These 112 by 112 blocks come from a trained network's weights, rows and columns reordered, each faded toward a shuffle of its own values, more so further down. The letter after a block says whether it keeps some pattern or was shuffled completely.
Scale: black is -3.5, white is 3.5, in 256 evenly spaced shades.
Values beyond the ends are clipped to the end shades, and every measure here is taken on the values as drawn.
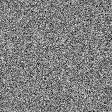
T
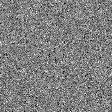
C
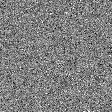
T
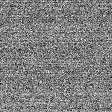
C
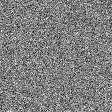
T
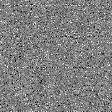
C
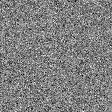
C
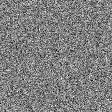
T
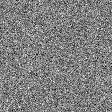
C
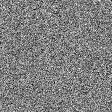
T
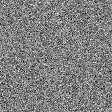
T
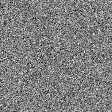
T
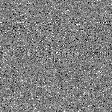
C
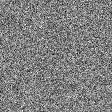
T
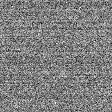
C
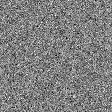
T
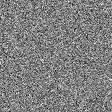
T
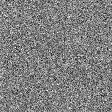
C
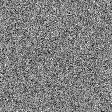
T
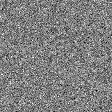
T
